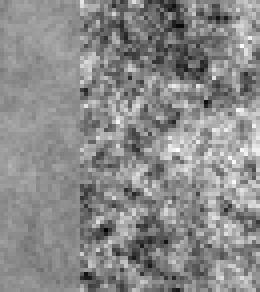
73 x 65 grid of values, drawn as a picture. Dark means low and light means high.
A vertical seam about 30% of the way across splits the table, and the left part is calmer. The middle right is the ninth with the highest average. There is no overall slope. No row or column stands out. The texture is blotchy.
